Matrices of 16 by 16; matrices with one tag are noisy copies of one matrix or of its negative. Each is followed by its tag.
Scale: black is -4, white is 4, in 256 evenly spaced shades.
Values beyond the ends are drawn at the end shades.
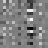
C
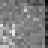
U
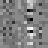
C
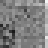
U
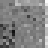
U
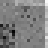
U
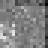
U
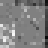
U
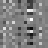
C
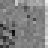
U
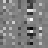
C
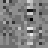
C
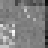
U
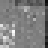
U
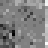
U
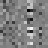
C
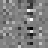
C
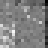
U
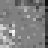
U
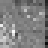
U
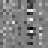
C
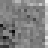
U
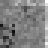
U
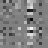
C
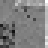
U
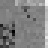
U
